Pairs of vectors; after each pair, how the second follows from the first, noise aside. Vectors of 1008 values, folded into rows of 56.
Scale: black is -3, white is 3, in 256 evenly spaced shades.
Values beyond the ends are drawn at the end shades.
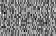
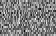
sign-scrambled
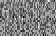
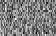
wrapped around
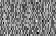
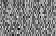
wrapped around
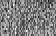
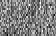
reversed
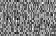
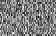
reversed
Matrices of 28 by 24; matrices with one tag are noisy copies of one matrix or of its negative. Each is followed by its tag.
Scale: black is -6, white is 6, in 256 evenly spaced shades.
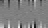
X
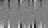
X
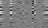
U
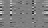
U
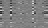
U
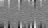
X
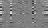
U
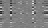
U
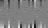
X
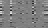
U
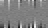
X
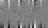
X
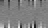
X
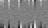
X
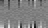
X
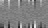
X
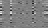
U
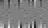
X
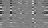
U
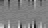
X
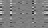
U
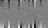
X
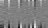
X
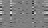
U
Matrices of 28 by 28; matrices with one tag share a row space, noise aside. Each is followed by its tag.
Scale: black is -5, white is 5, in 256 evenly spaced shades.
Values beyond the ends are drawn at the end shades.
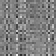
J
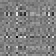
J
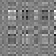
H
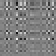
J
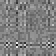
J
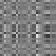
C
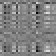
C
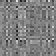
J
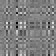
J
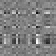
C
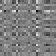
C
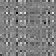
J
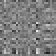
C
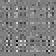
J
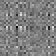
J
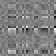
H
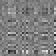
H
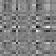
C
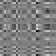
C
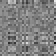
H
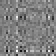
J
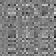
H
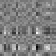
C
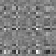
C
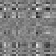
C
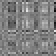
H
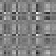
C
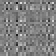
J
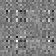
J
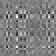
J
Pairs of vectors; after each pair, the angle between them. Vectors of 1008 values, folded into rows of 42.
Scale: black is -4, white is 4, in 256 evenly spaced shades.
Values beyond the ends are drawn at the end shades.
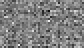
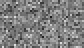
partly aligned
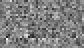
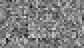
nearly opposite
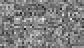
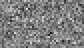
partly aligned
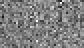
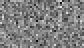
nearly opposite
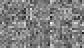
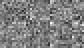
nearly parallel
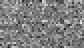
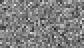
partly aligned
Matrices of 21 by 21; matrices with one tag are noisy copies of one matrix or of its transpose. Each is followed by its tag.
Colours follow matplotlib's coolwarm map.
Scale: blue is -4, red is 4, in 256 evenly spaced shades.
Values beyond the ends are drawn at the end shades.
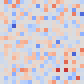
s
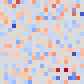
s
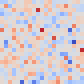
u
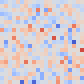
u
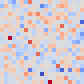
u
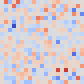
s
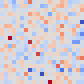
u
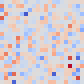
s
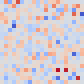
s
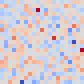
u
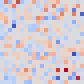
s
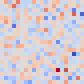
s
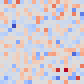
s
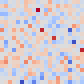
u
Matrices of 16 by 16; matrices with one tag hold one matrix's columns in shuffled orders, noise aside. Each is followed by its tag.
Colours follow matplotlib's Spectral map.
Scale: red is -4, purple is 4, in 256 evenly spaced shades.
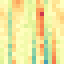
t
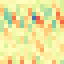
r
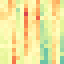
t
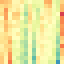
t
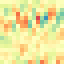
r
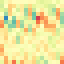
r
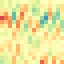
r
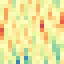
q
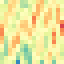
q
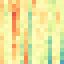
t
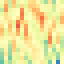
q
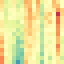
t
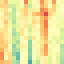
t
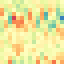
r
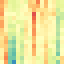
t
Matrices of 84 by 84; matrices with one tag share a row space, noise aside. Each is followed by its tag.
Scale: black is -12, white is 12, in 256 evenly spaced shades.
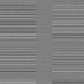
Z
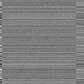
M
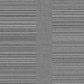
Z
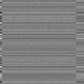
M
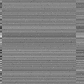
M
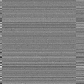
M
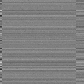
M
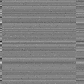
M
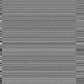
M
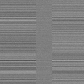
Z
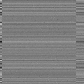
M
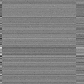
M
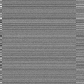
M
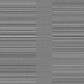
Z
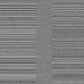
Z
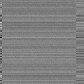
M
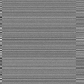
M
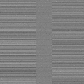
Z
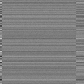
M
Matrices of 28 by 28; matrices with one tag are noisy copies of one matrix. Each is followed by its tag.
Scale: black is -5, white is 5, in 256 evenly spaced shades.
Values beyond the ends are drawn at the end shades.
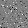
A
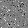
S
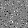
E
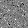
S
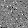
A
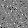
A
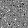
S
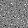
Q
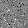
S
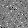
A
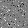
S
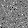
A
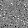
Q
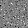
Q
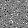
E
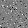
A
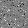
S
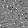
A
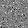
A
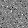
A
